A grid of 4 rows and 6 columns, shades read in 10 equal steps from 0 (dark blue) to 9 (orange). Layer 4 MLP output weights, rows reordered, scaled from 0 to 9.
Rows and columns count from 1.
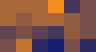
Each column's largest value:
6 7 6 9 5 4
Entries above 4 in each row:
4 5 1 1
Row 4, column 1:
4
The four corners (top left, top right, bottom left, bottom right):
6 4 4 1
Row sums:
33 32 21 17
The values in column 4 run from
0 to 9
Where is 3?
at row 3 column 1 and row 3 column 3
